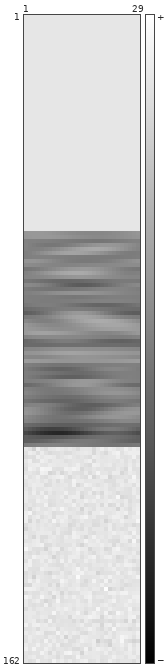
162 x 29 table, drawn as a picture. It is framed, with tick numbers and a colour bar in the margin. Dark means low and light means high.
The table splits into 3 rows of 1 panel. Panel 1,1: very high, flat. Panel 2,1: middling, streaked across. Panel 3,1: very high, fine-grained, faint in contrast.
